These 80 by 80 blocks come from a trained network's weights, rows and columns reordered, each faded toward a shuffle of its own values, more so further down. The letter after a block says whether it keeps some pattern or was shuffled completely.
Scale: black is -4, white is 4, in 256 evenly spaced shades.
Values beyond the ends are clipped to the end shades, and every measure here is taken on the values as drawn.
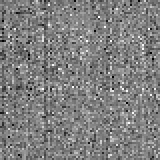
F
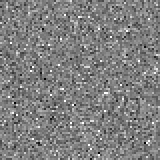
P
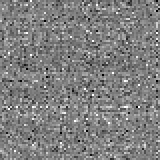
F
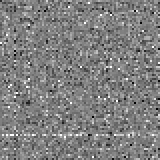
F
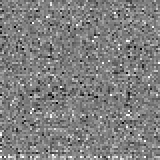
F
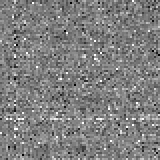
F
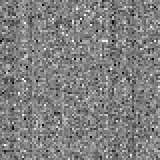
F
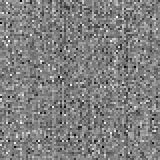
F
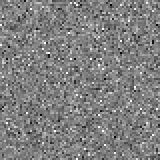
P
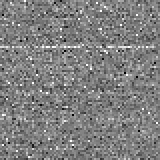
F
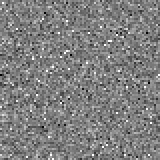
P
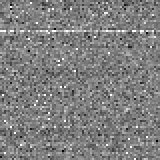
F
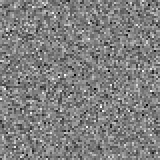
P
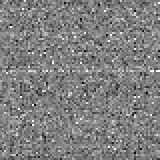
F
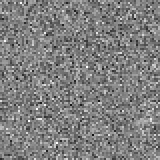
F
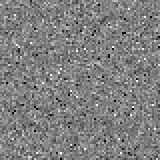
P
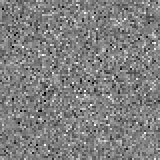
P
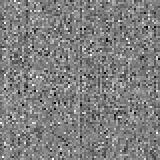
F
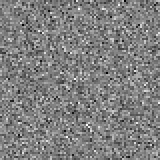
P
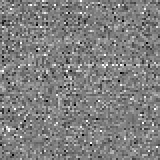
F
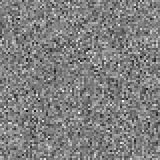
F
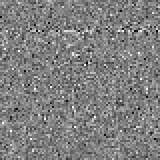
F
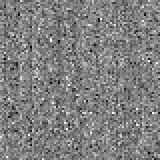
F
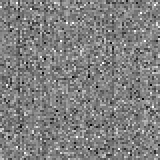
F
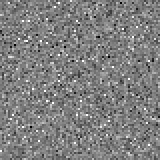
P
